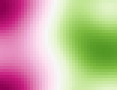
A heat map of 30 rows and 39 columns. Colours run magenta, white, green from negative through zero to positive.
Grain: smooth. Ninth with the highest average: middle right. Slope: up to the right. Stripes: none.
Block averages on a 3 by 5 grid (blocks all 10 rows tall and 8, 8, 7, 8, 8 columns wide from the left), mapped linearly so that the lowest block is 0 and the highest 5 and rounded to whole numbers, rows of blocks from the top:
0 1 3 4 4
1 2 3 5 5
0 1 3 4 4
